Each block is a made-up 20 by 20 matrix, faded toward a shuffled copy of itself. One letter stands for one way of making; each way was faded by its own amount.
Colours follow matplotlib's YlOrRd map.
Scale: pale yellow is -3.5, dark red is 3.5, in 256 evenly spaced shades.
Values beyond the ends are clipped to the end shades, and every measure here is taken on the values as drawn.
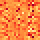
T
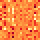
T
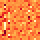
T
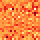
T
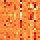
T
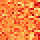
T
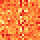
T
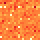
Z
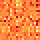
T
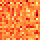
T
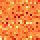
Z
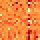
T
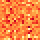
T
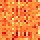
T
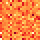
T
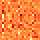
T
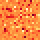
Z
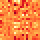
T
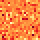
Z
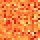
T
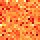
Z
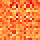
T
